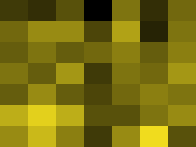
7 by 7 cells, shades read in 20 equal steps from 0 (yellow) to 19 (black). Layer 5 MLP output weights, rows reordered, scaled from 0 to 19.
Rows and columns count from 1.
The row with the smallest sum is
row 6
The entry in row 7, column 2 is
3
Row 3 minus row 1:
-3 -6 -1 -9 -1 -4 -2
